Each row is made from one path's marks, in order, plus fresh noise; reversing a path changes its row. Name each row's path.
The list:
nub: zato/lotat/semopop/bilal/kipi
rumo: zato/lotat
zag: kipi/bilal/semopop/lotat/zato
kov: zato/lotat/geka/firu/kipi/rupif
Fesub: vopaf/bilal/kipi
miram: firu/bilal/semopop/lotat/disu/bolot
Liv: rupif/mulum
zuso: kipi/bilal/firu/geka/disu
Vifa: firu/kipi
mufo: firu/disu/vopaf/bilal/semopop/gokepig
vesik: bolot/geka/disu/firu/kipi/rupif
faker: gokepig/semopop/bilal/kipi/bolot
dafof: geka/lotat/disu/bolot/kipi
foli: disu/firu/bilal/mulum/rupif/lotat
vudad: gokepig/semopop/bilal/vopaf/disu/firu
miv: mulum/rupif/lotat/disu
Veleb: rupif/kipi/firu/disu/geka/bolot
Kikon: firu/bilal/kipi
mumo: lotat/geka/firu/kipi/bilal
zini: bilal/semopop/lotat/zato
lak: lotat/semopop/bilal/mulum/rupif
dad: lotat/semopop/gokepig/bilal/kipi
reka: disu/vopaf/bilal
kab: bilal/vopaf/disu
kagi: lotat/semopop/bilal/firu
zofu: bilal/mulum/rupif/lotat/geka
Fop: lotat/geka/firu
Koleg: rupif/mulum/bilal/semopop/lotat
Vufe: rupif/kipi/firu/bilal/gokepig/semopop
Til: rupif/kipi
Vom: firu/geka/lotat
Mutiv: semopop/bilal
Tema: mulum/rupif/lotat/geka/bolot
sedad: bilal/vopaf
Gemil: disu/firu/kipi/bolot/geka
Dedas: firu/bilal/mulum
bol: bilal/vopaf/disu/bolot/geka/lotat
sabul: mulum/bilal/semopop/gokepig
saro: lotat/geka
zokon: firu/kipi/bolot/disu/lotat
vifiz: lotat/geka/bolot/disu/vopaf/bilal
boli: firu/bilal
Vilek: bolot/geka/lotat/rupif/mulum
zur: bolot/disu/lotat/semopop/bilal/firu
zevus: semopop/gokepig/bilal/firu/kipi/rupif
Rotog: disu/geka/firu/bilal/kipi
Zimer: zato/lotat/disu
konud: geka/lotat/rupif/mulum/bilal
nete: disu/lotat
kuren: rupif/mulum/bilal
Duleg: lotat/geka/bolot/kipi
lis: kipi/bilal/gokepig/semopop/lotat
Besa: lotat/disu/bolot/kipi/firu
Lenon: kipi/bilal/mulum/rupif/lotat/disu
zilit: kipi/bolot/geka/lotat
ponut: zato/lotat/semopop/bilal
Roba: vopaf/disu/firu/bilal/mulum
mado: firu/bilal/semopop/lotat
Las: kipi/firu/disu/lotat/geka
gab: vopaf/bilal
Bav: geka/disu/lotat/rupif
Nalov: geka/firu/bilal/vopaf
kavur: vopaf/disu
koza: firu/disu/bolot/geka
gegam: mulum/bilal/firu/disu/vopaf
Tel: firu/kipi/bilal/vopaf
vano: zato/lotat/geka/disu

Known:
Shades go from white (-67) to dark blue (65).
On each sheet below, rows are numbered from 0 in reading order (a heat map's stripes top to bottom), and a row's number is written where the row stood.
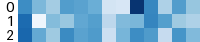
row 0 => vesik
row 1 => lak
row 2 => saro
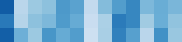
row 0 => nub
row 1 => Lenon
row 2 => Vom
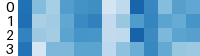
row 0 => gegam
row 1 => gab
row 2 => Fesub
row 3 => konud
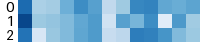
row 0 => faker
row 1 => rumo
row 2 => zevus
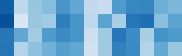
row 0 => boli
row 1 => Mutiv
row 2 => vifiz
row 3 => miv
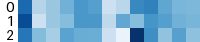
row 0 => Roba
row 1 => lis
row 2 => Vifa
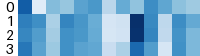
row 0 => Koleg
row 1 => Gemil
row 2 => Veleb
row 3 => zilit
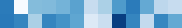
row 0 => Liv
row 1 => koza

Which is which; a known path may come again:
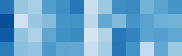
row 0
sedad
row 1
lis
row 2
vudad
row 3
Tema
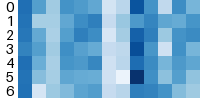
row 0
Las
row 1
gab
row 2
kab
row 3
Duleg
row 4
Nalov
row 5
Vifa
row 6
zevus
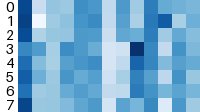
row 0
ponut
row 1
sabul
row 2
zag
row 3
Veleb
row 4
gegam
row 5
Vom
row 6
mumo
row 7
rumo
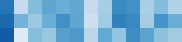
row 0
Vilek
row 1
miram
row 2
Koleg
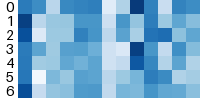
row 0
kavur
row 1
zini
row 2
Mutiv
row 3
Besa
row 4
kov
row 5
kuren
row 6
mado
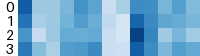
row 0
zur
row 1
Kikon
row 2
Til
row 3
Tel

